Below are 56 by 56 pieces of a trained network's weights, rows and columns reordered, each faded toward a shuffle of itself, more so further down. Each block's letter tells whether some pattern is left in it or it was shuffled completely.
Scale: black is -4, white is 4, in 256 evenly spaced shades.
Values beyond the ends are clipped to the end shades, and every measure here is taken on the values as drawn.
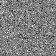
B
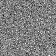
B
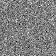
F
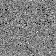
F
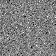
B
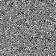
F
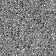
F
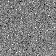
B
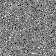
B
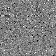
F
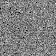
F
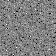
B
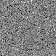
B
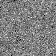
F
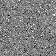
B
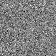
B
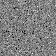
B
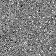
B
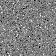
B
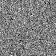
B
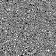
F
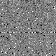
F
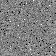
B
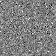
F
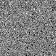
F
